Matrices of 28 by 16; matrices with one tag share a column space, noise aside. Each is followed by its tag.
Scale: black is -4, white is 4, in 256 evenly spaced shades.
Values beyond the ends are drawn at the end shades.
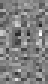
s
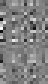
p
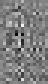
s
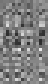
s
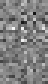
p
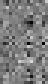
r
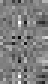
r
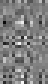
r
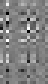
p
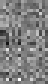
s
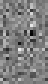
s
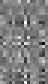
r
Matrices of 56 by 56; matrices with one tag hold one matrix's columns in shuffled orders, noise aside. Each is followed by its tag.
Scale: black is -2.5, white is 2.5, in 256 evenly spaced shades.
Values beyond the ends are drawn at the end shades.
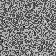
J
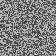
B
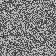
B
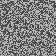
B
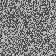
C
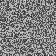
C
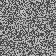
B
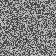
B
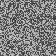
J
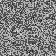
J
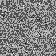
C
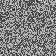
C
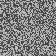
J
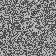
B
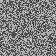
B
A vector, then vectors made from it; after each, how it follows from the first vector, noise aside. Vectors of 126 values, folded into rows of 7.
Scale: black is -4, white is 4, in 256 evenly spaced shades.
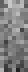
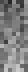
reversed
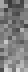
negated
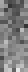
negated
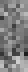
wrapped around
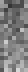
negated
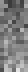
negated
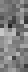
wrapped around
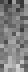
reversed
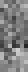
wrapped around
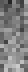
reversed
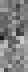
wrapped around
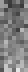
negated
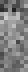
wrapped around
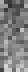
negated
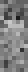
wrapped around
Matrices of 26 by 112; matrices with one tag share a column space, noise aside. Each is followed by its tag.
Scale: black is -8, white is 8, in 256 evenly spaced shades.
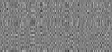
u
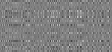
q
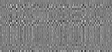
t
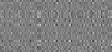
q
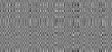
u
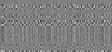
t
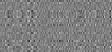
q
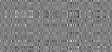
q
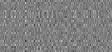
q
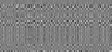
t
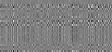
t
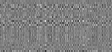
t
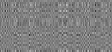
u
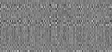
t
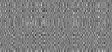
u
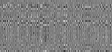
t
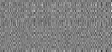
u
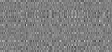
q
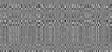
t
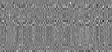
t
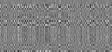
t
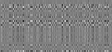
t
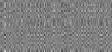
u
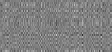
u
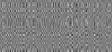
u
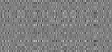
q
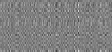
u
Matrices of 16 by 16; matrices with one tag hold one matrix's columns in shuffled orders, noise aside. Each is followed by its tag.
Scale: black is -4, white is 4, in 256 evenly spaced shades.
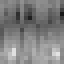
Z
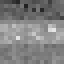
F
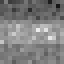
F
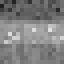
F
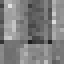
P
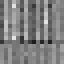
P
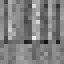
P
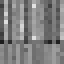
P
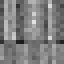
P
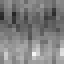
Z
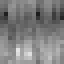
Z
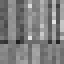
P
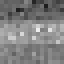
F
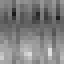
Z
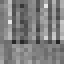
P
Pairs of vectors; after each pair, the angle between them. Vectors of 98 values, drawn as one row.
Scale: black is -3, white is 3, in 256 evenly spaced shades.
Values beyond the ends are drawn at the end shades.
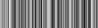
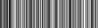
nearly opposite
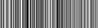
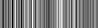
partly opposed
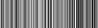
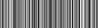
orthogonal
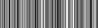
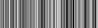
nearly opposite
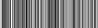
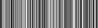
nearly opposite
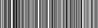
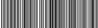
orthogonal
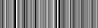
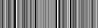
nearly parallel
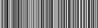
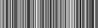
orthogonal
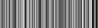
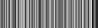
nearly parallel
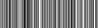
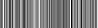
partly aligned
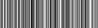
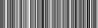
orthogonal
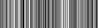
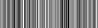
nearly opposite
